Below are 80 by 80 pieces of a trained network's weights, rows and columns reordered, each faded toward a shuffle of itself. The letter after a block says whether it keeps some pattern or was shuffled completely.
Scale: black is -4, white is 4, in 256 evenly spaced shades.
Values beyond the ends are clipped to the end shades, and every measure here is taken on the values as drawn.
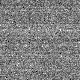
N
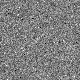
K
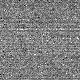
N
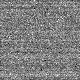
N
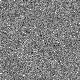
K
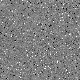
K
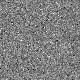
K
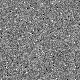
K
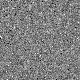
K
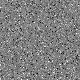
K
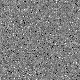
K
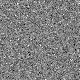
K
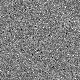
K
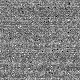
N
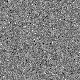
K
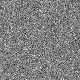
K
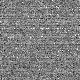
N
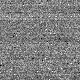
N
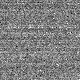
N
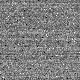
N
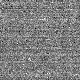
N
